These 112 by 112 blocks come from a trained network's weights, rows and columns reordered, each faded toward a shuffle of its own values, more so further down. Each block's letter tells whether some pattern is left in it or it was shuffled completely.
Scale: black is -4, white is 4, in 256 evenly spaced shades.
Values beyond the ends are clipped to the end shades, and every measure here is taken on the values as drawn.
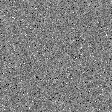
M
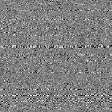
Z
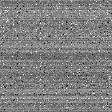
Z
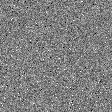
M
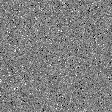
M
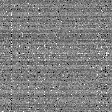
Z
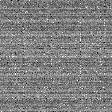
Z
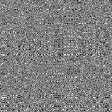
Z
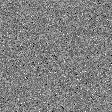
M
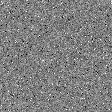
M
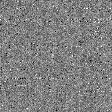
Z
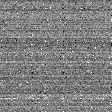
Z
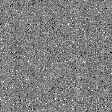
Z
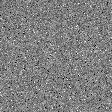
M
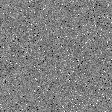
M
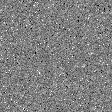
M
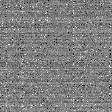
Z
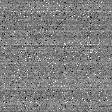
Z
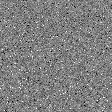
M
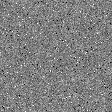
M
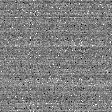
Z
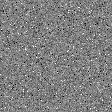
M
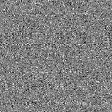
Z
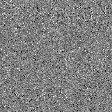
Z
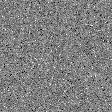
M
